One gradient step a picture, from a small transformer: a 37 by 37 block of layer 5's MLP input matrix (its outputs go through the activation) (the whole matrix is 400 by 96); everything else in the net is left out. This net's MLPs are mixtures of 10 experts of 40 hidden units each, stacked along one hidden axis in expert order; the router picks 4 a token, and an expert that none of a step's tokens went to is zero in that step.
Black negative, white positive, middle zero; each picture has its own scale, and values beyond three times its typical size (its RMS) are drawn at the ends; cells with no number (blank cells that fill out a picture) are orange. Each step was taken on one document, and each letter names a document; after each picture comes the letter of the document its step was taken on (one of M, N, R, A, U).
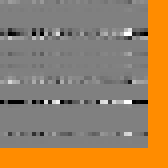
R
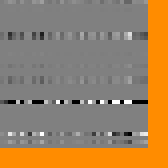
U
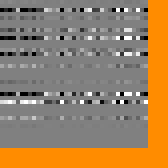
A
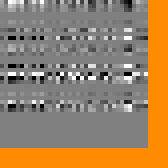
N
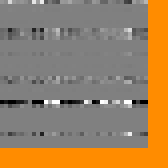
R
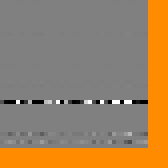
U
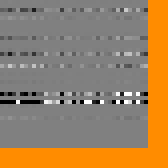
A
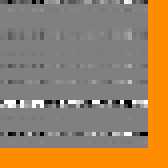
U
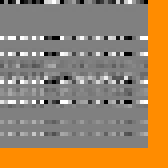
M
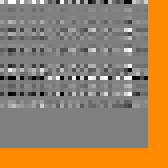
N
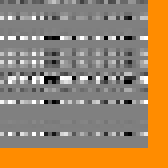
M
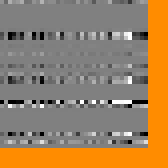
U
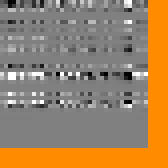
N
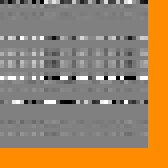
M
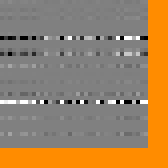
A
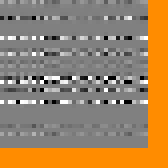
M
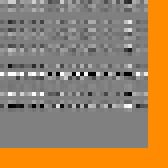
N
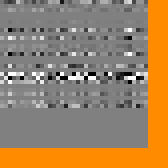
N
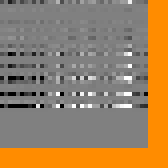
N
